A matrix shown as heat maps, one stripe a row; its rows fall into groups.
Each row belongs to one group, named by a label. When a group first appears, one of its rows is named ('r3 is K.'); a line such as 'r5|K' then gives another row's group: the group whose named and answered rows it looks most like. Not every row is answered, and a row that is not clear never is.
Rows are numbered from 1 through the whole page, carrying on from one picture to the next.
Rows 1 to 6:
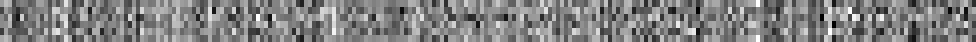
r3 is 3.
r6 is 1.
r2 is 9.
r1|1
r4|1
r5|9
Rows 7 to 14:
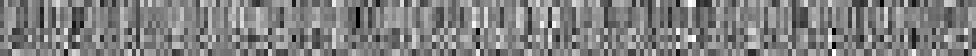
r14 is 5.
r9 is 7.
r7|9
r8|7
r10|7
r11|1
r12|9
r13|1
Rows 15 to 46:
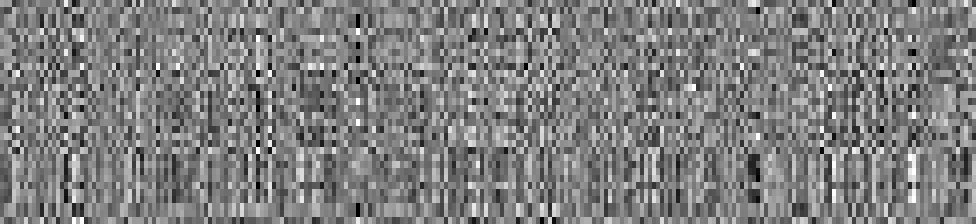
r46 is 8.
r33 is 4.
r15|1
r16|5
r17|7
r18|7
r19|8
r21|7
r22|1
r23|7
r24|3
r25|4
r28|4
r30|4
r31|5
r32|8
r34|1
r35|4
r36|3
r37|5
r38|5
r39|5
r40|5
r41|4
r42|5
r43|5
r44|7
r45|7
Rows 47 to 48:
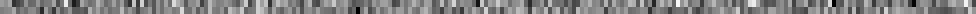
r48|7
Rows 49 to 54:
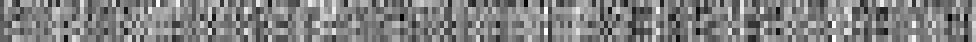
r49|3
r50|9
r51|9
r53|9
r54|5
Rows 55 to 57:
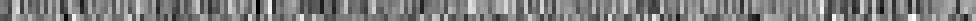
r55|4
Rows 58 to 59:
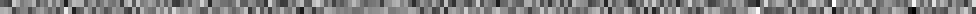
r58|5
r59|1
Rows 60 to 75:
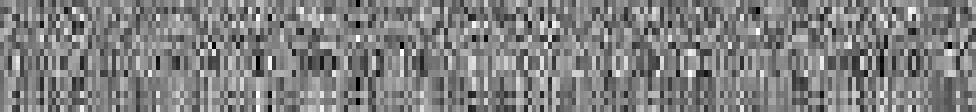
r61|5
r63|7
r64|1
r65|8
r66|9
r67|9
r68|4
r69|4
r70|9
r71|7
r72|7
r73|3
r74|7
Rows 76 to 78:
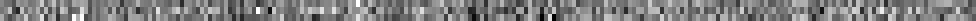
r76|8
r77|3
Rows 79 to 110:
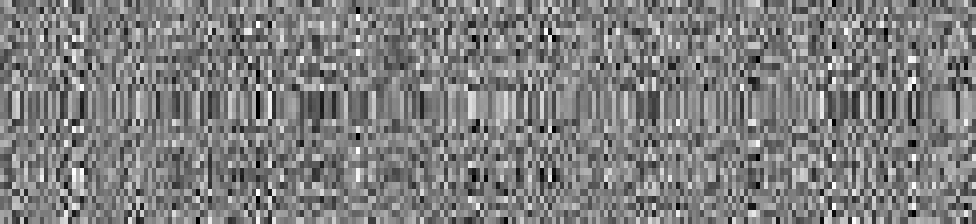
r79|1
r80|7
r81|8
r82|3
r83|9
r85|1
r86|8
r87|5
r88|9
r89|4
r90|5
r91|3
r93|4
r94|4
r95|4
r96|1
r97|8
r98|7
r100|8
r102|4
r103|8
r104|8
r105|5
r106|3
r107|4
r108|5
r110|3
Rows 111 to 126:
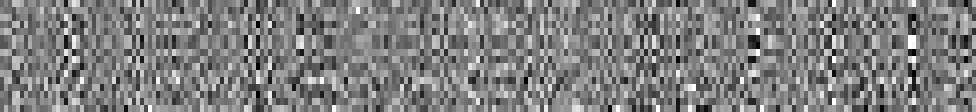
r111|5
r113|1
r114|4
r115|1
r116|5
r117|5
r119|5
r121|1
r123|9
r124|4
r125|5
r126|9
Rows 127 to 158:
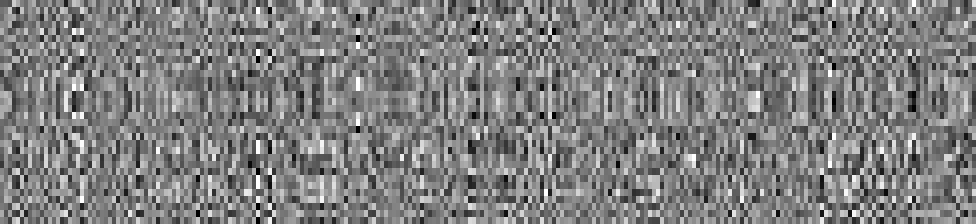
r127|5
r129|7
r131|8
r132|7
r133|8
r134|3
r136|1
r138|8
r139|8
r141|1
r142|1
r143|8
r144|8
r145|7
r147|3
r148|3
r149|9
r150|9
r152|3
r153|3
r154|9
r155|3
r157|3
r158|4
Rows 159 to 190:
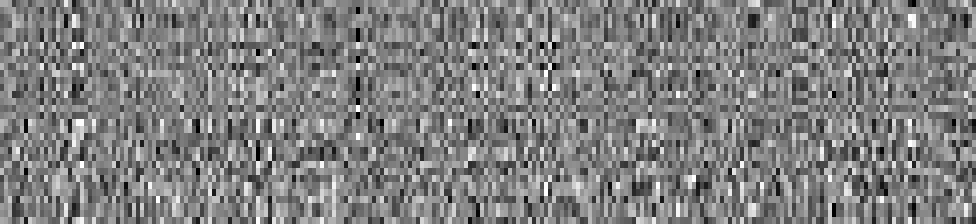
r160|7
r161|5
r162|5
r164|7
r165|8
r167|7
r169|9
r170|7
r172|1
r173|7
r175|7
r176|3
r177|3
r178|8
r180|4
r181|4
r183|3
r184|9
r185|9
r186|9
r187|3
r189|1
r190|3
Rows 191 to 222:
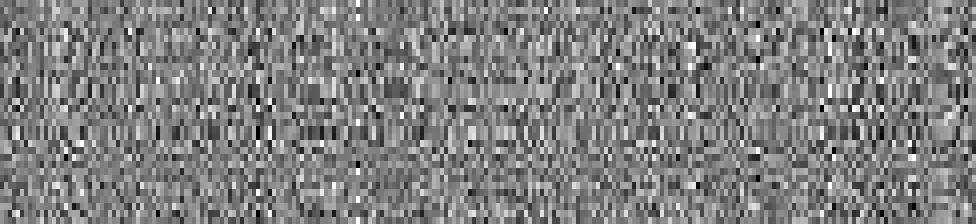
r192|9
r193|8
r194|5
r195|3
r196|1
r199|5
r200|9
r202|3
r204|9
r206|3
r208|8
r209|4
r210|4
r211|3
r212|1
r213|5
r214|7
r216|5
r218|3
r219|8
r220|1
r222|8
